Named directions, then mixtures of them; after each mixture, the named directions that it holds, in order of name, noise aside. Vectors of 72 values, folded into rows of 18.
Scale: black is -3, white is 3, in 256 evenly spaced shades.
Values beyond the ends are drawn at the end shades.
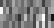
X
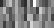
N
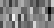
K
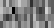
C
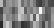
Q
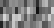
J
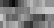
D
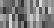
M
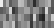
C, N, X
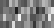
J, K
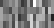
M, N, X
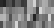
D, J, N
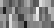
M, N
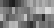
D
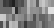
D, J, M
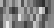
Q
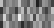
J, Q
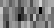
C, M, Q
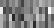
K, M, X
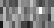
D, K, Q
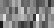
J, Q, X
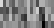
C, M, X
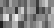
J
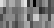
D, N
